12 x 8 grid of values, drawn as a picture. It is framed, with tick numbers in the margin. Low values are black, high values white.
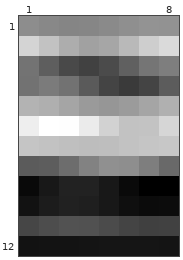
Values rise toward the top. The grain runs across in streaks. The ninth with the lowest average is the bottom right.
